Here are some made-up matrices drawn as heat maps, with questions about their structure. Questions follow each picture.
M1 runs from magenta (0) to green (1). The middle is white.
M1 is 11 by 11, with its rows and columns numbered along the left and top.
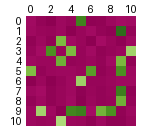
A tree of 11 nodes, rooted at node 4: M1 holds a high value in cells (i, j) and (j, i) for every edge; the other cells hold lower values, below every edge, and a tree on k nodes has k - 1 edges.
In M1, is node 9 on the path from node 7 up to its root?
yes
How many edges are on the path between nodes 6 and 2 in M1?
5
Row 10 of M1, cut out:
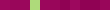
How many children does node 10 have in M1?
0
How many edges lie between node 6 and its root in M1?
3
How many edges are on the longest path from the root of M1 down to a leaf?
3
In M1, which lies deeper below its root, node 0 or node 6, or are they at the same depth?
the same depth
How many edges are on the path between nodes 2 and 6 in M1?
5
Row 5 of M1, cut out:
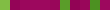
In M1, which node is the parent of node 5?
9
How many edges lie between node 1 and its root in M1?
2
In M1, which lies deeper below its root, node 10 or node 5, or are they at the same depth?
the same depth
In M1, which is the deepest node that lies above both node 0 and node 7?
9
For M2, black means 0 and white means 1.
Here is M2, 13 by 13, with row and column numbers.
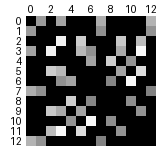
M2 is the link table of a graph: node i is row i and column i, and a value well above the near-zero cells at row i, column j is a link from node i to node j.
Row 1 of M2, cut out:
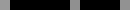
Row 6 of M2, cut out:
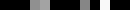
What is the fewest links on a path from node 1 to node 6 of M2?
3
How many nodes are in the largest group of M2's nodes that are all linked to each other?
5
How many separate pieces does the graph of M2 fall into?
1
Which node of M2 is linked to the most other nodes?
node 3
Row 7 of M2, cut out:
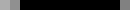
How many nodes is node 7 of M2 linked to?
3
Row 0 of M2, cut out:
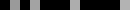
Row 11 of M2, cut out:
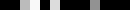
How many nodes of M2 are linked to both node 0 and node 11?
1
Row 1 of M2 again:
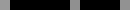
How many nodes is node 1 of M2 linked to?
3
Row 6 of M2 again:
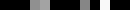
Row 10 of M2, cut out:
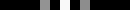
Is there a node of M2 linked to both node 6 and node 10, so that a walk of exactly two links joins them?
yes
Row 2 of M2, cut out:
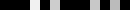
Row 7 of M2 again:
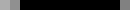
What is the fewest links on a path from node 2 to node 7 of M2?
3
